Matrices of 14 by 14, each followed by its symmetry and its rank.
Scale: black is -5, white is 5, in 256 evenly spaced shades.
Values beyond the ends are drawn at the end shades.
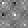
symmetric, rank three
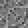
symmetric, full rank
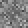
symmetric, full rank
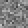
neither, full rank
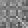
symmetric, rank three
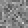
symmetric, full rank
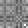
symmetric, rank three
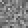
symmetric, full rank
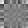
symmetric, rank one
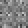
neither, rank three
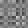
symmetric, rank one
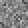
symmetric, full rank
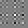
symmetric, rank one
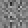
neither, rank three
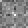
symmetric, rank three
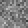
neither, full rank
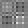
symmetric, rank one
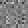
neither, rank three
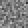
neither, full rank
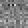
neither, rank three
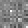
symmetric, rank three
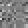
neither, rank three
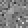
symmetric, full rank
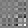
symmetric, rank one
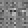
neither, rank three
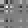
symmetric, rank one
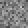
neither, full rank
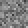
neither, full rank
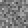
neither, full rank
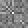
symmetric, rank three
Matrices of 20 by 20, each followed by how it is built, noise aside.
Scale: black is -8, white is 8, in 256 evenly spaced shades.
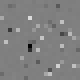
sparse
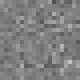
low rank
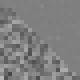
lower triangular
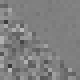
lower triangular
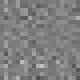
low rank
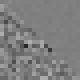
lower triangular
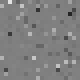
sparse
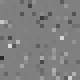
sparse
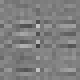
low rank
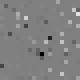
sparse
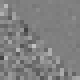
lower triangular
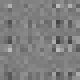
low rank
